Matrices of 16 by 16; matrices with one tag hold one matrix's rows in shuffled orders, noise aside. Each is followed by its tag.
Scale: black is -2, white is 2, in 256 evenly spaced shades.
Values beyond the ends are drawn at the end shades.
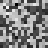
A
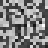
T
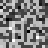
T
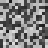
T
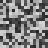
T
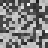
A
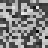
A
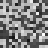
A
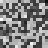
A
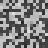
T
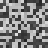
A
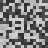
T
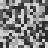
T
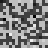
A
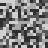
A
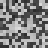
A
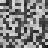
T
